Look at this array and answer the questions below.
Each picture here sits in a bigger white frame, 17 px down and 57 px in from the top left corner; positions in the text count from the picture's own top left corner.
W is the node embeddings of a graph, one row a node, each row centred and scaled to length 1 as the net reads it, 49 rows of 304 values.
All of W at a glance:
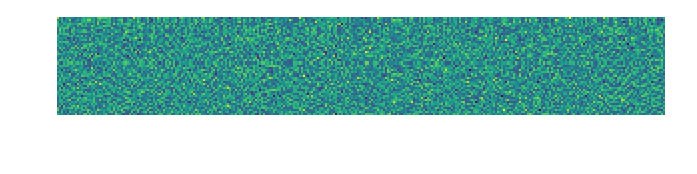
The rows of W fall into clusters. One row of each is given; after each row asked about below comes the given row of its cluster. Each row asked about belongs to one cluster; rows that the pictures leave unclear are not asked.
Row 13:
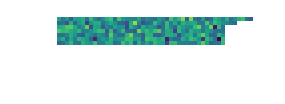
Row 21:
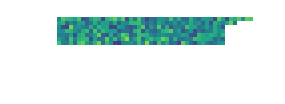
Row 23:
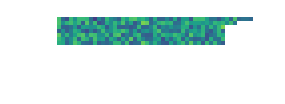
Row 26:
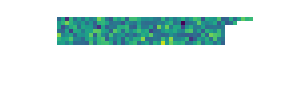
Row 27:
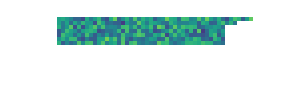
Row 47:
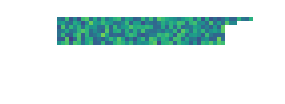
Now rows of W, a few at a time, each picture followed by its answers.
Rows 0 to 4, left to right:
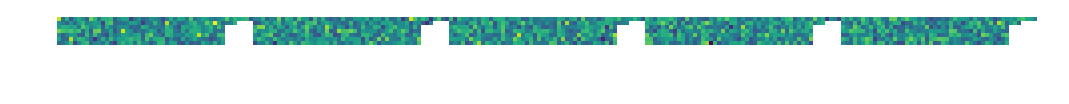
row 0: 13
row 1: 13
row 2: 13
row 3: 23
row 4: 13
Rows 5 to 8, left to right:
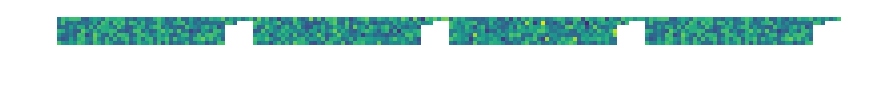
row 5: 21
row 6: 26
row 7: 26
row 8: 21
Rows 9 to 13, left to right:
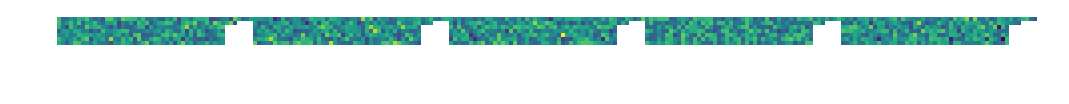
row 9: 23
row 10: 27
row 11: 27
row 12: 21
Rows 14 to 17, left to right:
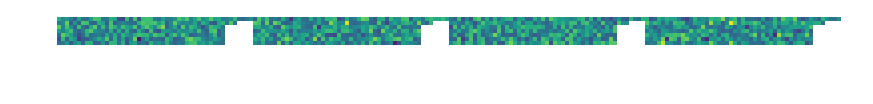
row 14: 27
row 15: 26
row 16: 47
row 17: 23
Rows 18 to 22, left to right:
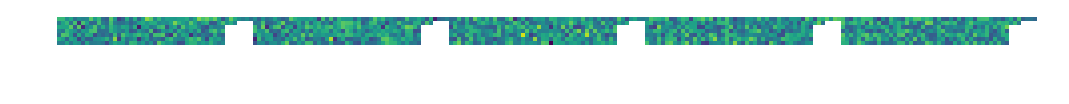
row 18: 27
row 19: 27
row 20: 47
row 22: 23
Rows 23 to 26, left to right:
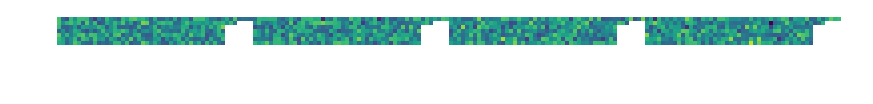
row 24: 21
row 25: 47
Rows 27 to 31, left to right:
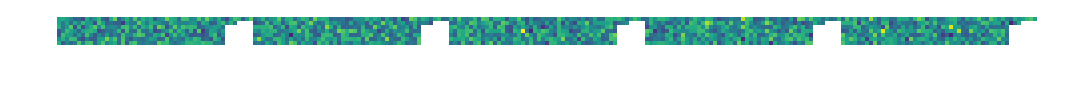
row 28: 13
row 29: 13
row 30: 21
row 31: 26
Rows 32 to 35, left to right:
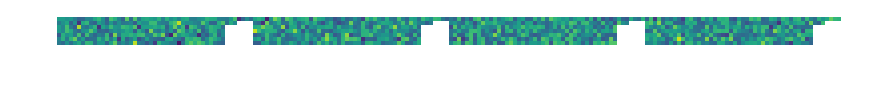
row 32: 27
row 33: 13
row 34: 47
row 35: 26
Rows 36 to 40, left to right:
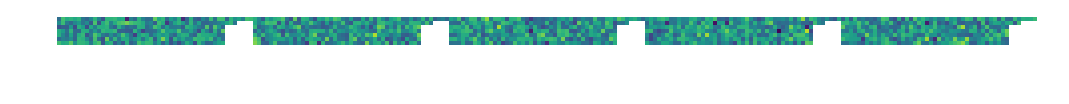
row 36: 21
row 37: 23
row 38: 13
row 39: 21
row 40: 26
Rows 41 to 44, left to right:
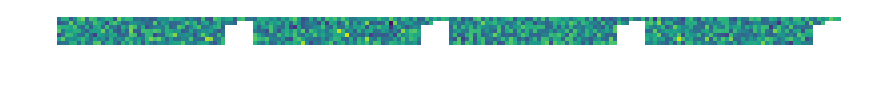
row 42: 26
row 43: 47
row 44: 26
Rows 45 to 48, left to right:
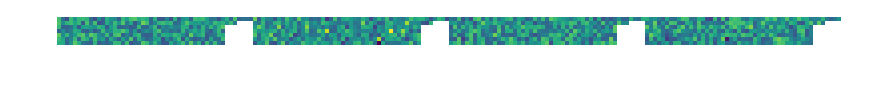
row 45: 23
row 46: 13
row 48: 27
